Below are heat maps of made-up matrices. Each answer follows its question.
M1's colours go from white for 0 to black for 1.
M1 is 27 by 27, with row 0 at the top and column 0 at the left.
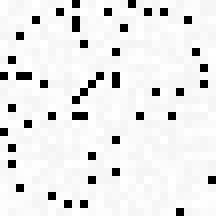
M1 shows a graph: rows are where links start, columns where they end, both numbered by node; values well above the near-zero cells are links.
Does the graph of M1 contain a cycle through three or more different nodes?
no
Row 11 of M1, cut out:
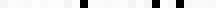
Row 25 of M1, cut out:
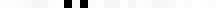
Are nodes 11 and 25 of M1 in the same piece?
yes
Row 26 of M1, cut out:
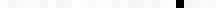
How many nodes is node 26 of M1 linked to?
1
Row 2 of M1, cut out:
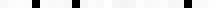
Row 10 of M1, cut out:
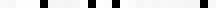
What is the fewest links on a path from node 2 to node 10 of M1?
3
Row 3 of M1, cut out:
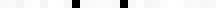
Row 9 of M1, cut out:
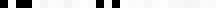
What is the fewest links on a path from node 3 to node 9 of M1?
1
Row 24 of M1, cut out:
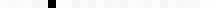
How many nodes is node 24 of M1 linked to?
1
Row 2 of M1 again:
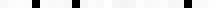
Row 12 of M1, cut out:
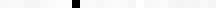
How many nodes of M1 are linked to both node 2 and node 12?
1
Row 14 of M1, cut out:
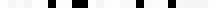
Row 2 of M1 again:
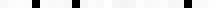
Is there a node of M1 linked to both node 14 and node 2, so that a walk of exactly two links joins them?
yes
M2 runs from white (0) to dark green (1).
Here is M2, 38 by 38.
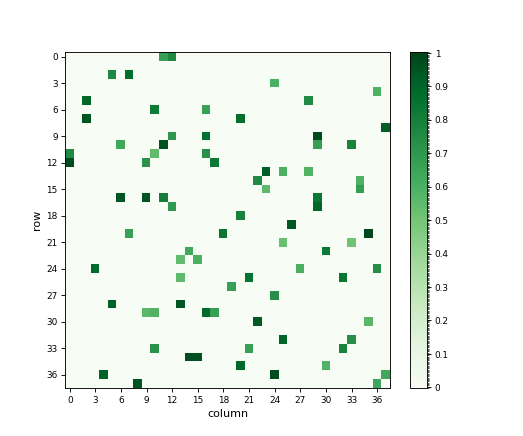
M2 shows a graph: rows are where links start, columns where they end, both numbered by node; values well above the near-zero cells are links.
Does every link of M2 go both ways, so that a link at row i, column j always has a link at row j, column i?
yes
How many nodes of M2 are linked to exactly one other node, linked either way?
7
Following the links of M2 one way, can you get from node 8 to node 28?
no
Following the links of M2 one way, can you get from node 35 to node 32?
yes
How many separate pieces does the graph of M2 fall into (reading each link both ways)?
5
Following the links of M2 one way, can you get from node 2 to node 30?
yes
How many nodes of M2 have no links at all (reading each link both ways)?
2
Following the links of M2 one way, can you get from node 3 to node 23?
no
